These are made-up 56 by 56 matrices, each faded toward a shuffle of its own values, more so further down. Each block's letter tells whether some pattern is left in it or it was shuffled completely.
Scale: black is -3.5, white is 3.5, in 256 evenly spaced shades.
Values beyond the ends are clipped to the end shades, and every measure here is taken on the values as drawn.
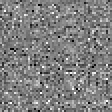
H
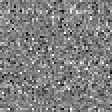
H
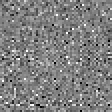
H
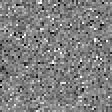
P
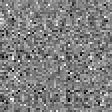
H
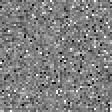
P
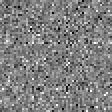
H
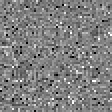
H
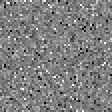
P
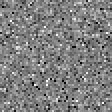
P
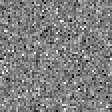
P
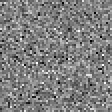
P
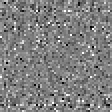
H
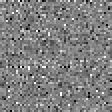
H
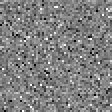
P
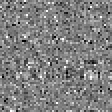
H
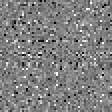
H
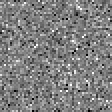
P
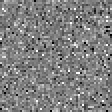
P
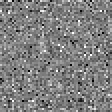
H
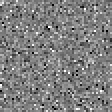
P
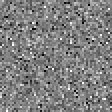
P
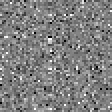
H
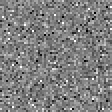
P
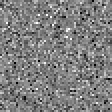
P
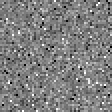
P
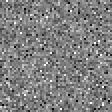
P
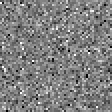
P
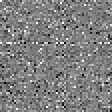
H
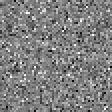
P
